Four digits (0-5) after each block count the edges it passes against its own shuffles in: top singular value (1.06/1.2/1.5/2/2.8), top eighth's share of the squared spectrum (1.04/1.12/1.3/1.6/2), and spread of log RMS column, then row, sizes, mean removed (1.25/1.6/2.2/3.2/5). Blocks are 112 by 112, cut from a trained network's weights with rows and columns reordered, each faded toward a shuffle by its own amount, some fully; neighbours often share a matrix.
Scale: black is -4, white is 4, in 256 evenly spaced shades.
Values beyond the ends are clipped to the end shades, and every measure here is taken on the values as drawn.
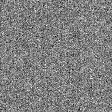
2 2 0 1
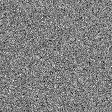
0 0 0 0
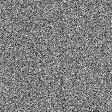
0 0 0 0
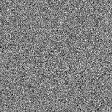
2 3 1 1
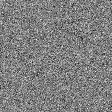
0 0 0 0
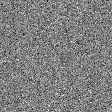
0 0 0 0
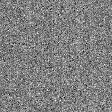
2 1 0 1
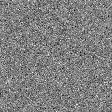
0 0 0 0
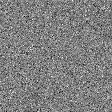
1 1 0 0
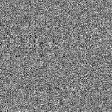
3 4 2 2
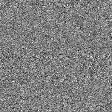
1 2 0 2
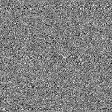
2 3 0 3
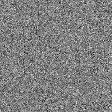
2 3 1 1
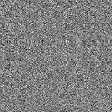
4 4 2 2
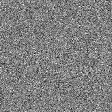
2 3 0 1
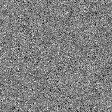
2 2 2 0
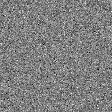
2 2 1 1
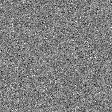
1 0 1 0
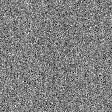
1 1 0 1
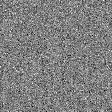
1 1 0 0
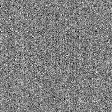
2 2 0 2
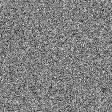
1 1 0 0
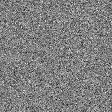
1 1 0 1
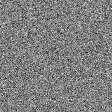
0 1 0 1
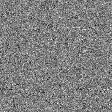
1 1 0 1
